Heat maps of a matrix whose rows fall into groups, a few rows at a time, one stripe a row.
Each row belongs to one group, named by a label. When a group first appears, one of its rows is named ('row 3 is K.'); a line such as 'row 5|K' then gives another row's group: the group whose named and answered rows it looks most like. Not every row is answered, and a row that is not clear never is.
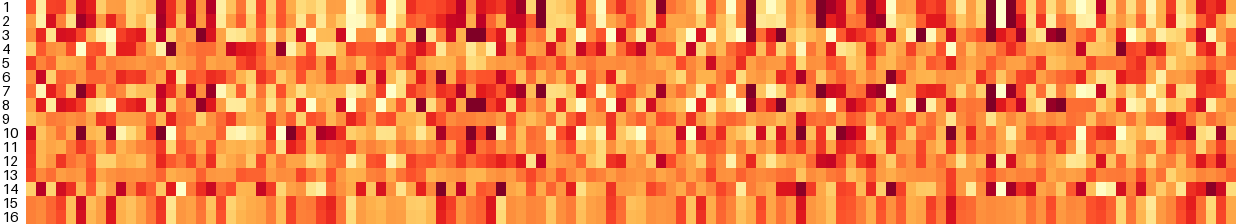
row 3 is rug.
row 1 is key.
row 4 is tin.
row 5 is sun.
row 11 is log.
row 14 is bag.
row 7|key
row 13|sun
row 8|rug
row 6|bag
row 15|log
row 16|log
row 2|key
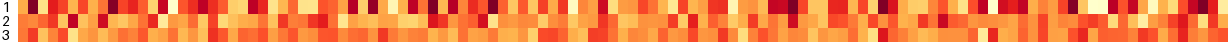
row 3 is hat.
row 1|bag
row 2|log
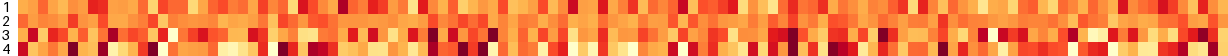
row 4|log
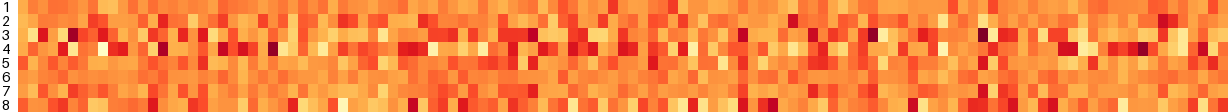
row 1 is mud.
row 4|tin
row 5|key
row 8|rug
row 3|key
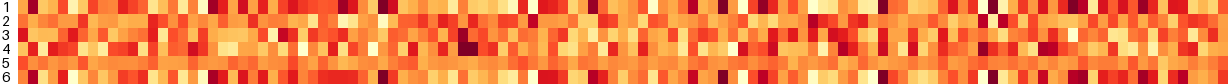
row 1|hat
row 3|log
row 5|sun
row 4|rug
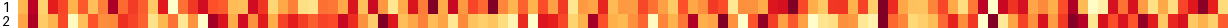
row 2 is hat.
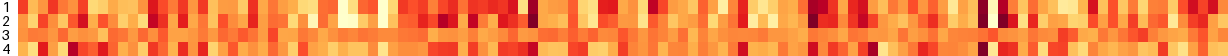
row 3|tin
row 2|key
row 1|key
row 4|key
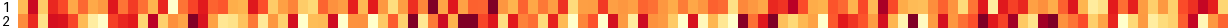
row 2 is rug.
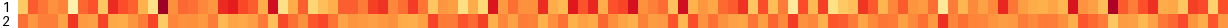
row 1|tin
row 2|log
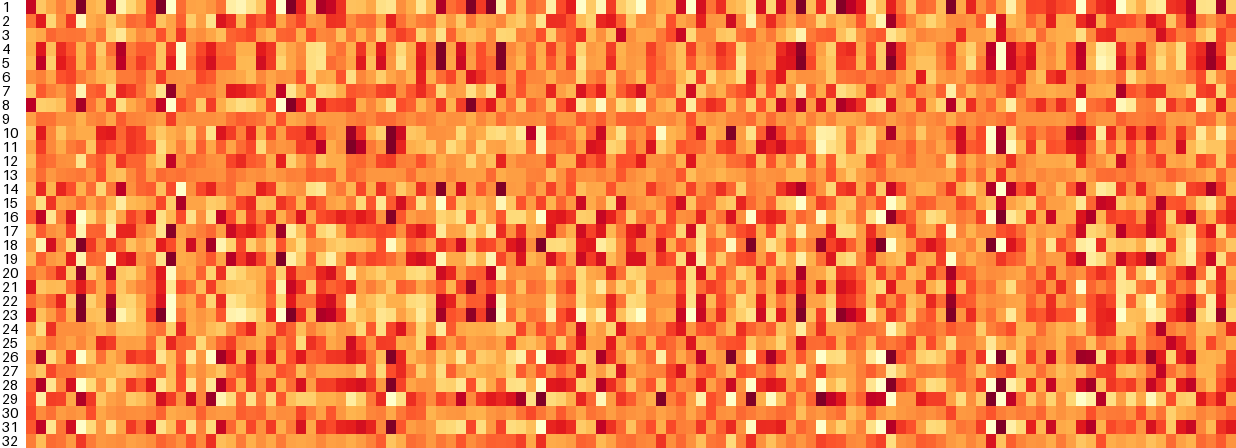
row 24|mud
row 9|tin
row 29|key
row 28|hat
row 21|log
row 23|log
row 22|log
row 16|hat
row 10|hat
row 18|key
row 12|tin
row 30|sun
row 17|tin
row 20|log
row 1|log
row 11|hat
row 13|mud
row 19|tin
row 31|hat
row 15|mud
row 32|key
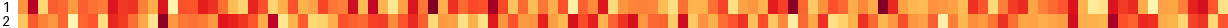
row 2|tin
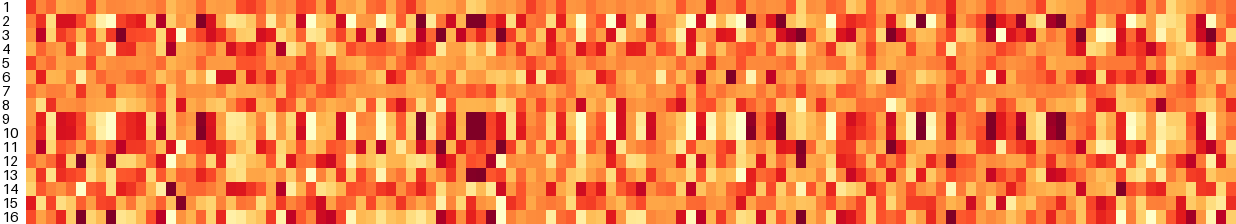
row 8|mud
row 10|rug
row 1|sun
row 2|rug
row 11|bag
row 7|log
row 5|sun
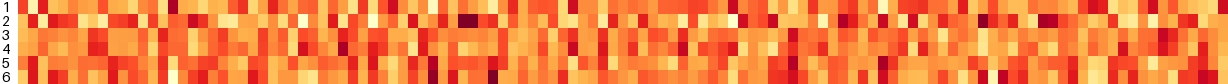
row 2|rug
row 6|bag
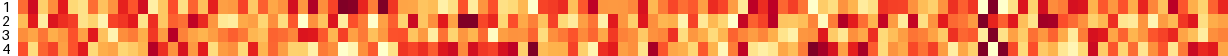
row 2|rug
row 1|hat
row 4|key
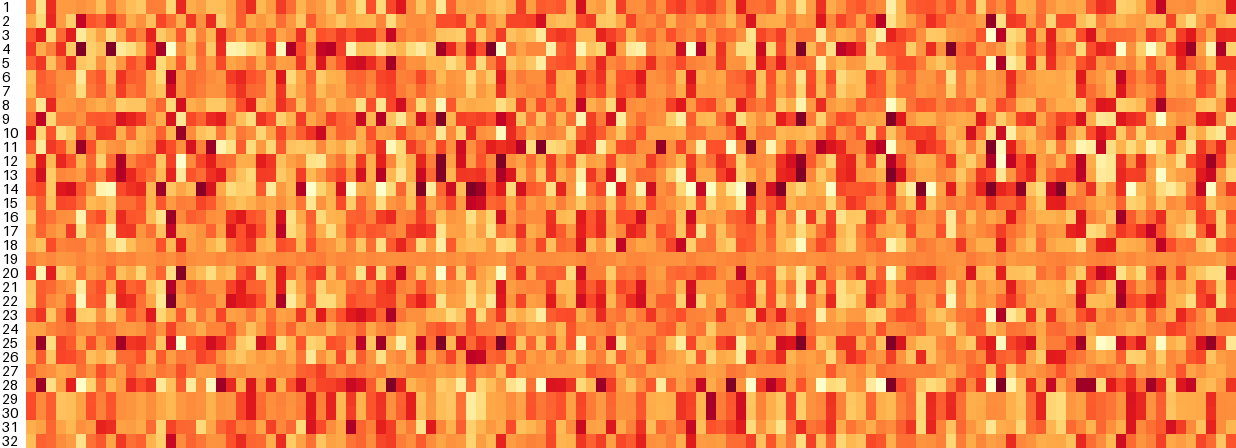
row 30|sun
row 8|mud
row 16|tin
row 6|tin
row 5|hat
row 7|tin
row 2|key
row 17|tin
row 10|mud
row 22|tin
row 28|hat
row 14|rug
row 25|bag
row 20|mud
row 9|bag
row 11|key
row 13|bag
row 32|tin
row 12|bag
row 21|tin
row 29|sun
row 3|hat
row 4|log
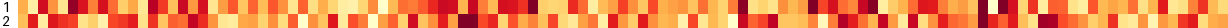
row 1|key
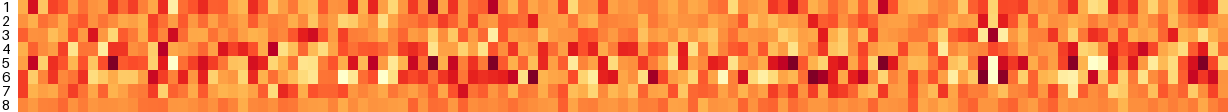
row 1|bag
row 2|key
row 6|key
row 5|bag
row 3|mud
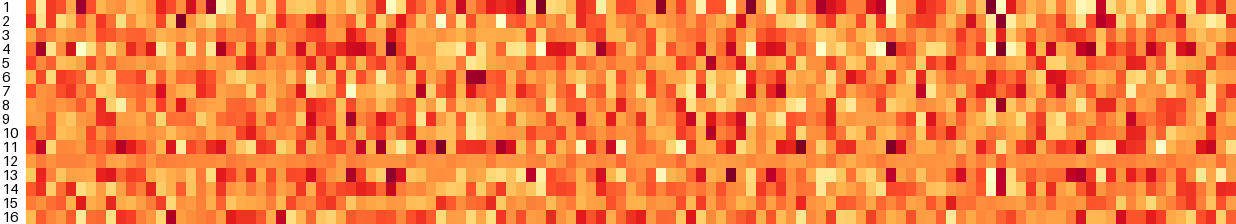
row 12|mud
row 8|mud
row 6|rug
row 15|log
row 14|hat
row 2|mud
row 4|hat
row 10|sun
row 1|key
